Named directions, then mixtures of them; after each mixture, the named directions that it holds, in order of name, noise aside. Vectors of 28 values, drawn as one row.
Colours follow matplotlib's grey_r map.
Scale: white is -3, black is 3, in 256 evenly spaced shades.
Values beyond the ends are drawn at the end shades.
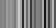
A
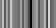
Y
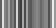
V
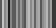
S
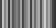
S, Y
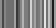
A, V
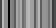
S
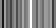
A, V, Y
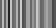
S, Y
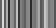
S, V, Y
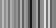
Y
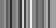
A, V, Y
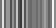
V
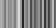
A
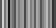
S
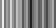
A, V, Y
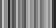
S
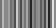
A, V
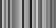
A, S, Y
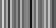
S, Y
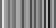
A, S, V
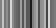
Y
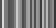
A, S, V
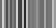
A, V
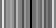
A, V, Y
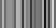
A, V
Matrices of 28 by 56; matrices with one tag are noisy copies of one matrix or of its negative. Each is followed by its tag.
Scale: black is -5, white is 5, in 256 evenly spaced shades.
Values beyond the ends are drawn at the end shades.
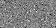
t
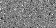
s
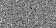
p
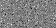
p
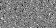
s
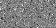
s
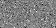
t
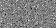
p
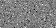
t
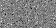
p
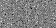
p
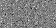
p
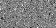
s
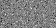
p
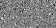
s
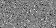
t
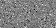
t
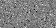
t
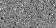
s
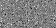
p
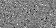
t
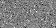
t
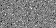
p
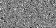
s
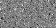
s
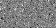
s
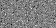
p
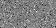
t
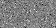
t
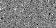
s
